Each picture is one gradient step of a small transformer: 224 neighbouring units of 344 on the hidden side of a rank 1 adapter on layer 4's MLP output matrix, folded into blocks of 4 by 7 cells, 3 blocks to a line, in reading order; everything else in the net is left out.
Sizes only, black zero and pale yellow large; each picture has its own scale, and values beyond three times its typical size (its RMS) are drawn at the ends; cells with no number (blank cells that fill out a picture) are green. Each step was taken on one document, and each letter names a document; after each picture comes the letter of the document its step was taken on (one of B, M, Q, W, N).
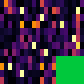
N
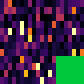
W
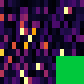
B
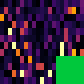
W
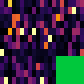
W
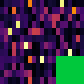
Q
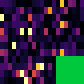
B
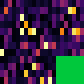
W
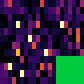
N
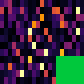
N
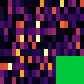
N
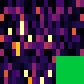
W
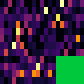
B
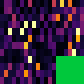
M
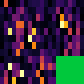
N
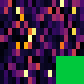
W
